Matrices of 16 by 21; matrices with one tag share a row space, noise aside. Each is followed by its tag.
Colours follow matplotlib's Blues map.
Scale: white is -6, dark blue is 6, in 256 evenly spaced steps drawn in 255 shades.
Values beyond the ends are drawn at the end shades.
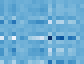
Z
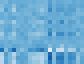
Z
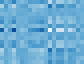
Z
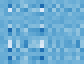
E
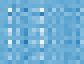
E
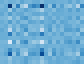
E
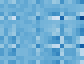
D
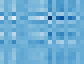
Z
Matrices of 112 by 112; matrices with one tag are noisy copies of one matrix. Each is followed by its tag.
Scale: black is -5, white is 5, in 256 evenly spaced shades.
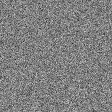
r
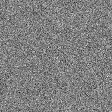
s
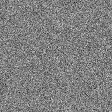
s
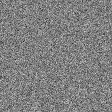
r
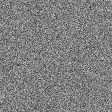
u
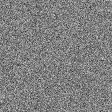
u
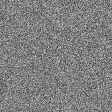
s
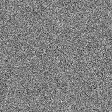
s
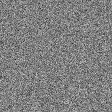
r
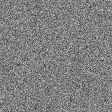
u
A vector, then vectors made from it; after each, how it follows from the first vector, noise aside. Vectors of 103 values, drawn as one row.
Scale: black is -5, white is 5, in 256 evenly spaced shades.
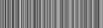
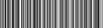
scaled up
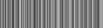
copied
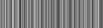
negated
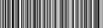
scaled up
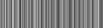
negated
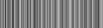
copied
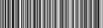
scaled up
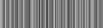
wrapped around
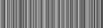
wrapped around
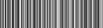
scaled up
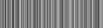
copied
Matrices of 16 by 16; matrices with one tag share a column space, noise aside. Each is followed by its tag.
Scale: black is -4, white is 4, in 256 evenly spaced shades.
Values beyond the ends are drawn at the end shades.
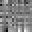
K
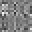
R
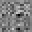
R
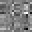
R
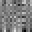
K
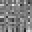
K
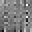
K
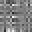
K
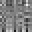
K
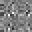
R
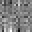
K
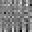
K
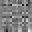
K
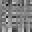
K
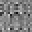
R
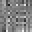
K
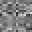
R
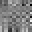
K
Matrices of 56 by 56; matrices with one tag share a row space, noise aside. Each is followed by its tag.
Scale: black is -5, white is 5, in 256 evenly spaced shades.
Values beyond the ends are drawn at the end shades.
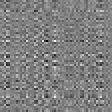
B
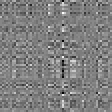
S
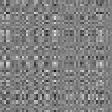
B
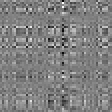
S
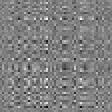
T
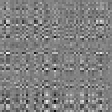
B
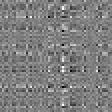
S
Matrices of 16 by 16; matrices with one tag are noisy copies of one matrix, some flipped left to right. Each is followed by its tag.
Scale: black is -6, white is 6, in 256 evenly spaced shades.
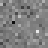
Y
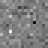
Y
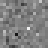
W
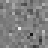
W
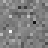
Y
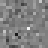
W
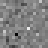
W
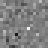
W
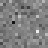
Y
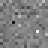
Y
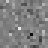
W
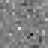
W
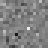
W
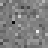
Y
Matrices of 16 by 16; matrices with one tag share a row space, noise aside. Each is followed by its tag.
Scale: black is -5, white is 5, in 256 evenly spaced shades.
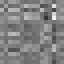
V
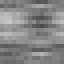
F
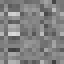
V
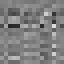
V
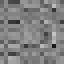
V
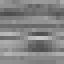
F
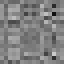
V
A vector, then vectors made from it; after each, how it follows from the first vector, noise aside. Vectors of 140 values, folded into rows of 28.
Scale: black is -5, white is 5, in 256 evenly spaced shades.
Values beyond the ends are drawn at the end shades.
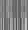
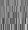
sign-scrambled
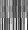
scaled up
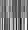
scaled up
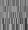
sign-scrambled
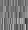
sign-scrambled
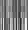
scaled up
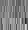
sign-scrambled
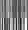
scaled up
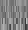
sign-scrambled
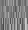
sign-scrambled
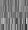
sign-scrambled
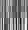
scaled up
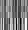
scaled up
